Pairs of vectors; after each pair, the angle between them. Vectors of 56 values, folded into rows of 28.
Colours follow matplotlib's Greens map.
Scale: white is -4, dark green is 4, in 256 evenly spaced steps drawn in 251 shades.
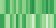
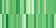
partly opposed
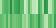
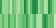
nearly opposite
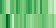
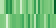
partly opposed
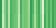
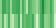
partly opposed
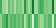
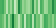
partly aligned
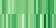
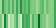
orthogonal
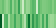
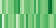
partly aligned
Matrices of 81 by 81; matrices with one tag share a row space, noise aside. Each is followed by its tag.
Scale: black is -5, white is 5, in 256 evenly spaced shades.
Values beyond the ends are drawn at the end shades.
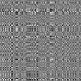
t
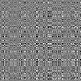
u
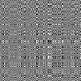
u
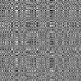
t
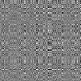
u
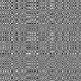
t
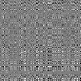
u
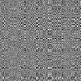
u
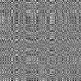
t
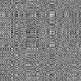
t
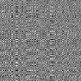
t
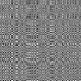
t
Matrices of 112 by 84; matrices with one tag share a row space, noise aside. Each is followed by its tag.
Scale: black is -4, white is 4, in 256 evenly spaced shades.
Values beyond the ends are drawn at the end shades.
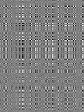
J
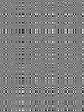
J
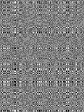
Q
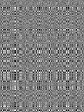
Q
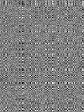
J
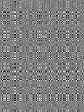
Q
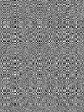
Q
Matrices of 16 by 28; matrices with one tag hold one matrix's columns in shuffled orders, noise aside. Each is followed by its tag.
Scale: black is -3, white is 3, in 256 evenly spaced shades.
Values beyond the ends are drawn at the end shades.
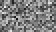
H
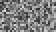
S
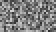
S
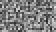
S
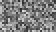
S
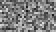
S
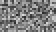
H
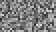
S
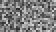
S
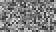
S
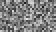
H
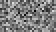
H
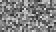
H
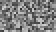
S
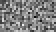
S
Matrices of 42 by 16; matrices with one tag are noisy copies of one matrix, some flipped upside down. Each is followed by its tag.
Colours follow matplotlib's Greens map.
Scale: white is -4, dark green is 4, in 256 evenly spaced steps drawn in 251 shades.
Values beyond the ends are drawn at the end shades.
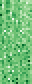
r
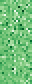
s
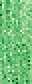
r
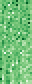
r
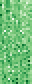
r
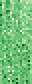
r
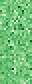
s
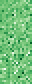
s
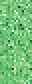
s
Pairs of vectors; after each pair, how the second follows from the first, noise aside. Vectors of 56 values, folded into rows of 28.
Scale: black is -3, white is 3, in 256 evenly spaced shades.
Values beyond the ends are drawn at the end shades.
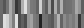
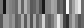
reversed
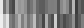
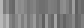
shrunk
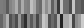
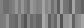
shrunk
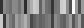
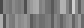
shrunk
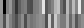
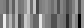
reversed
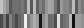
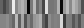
wrapped around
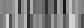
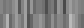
shrunk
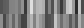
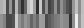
wrapped around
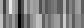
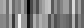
wrapped around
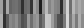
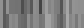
shrunk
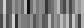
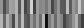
wrapped around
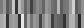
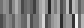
wrapped around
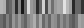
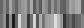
wrapped around
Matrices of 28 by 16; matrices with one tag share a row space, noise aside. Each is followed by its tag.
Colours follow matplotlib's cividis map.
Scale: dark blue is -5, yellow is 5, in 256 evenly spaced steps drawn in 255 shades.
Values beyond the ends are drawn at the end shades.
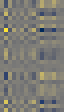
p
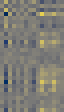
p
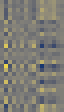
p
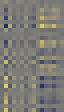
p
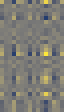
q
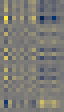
p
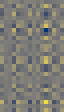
q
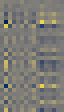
p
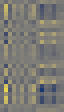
p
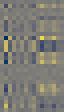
p
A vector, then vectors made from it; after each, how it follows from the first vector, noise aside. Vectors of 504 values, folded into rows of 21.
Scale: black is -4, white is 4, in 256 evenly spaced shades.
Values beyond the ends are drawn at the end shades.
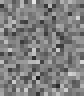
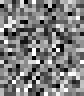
scaled up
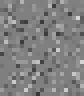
partly zeroed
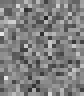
reversed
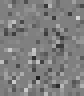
partly zeroed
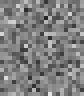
reversed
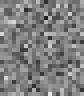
reversed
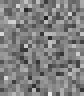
reversed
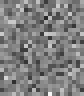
reversed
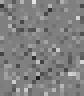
partly zeroed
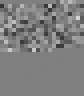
partly zeroed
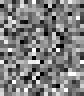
scaled up
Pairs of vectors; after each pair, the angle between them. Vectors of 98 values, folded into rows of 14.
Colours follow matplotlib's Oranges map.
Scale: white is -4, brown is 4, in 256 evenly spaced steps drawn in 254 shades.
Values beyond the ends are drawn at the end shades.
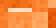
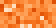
orthogonal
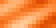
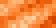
nearly parallel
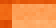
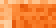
nearly opposite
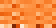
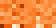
nearly opposite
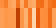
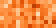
partly opposed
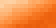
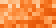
partly aligned
